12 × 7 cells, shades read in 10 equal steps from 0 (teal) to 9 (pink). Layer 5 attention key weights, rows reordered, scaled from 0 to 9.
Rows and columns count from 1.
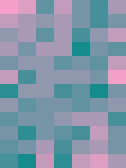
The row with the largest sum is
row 1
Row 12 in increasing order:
0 1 2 6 7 7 8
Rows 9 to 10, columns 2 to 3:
4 4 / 1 4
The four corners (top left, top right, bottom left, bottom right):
9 6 2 6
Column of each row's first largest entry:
1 1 7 1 7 7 2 1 5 6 3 6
